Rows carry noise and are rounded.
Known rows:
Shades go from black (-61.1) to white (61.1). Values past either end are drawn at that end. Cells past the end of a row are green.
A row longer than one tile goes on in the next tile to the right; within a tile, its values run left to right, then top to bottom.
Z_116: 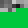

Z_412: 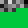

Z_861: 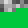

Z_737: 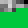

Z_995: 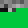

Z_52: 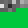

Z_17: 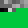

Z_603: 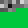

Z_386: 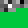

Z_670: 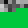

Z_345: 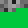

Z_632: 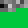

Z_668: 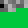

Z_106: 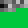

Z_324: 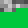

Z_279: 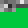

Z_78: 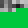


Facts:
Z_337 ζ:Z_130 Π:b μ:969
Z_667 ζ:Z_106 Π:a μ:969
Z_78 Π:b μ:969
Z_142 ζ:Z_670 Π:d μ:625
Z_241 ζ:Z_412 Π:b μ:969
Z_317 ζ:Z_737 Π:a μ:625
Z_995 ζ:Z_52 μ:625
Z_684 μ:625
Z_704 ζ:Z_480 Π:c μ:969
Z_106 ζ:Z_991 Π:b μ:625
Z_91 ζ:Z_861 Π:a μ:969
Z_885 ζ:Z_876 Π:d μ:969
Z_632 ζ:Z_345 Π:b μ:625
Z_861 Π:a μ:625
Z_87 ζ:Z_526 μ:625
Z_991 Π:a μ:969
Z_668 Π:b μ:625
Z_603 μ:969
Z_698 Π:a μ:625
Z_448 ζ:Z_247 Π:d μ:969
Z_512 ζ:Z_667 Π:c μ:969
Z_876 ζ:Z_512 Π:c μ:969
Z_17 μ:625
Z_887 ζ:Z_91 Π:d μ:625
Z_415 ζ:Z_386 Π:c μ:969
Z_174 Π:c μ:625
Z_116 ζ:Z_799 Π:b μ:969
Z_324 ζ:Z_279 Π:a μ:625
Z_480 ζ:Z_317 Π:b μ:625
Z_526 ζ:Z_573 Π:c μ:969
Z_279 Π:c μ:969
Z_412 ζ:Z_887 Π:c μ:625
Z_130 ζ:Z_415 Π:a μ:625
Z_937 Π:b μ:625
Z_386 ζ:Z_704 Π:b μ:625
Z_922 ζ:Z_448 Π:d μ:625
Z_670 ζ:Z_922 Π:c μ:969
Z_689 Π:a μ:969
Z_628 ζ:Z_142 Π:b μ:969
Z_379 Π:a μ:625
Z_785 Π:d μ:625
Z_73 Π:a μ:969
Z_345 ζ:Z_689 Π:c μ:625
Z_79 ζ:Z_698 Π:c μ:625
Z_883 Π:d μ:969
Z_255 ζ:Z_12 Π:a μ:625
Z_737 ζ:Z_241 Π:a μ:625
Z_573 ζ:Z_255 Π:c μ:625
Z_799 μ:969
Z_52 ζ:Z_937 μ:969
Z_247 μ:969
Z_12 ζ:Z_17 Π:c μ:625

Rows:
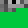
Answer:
Z_573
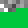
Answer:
Z_667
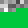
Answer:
Z_991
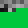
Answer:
Z_87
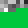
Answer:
Z_91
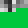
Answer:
Z_885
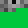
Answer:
Z_12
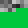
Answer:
Z_337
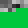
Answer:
Z_628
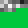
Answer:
Z_130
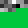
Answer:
Z_241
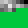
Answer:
Z_317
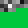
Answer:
Z_480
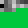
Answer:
Z_887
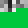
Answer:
Z_883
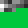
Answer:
Z_704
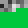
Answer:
Z_785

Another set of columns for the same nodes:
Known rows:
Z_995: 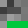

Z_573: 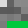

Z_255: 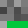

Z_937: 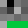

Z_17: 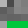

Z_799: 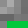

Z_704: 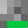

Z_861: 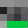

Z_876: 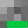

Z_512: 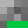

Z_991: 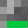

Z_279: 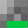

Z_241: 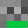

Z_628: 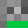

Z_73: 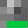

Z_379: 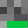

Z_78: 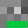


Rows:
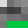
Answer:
Z_412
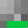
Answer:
Z_415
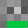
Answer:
Z_116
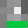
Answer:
Z_337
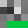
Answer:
Z_632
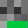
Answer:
Z_324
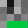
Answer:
Z_480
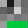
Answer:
Z_386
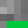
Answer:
Z_247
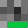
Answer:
Z_737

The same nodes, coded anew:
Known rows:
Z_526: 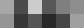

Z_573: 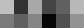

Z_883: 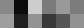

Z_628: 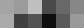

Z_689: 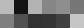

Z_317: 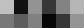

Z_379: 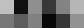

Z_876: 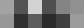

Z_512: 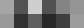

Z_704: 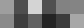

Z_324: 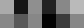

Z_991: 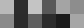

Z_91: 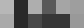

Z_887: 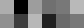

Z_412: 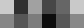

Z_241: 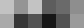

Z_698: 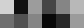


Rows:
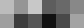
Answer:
Z_78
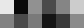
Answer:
Z_861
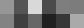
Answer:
Z_415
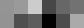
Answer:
Z_337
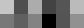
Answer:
Z_684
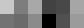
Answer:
Z_386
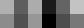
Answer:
Z_995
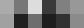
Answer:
Z_52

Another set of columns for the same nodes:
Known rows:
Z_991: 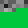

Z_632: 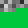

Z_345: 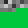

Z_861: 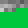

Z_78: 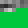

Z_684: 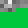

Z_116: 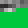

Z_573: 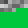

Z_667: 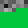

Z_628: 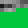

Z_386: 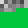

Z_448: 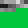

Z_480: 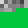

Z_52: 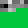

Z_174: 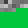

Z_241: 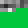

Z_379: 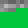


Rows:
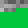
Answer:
Z_737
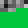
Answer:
Z_415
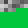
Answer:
Z_412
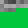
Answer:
Z_130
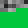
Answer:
Z_279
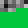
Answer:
Z_704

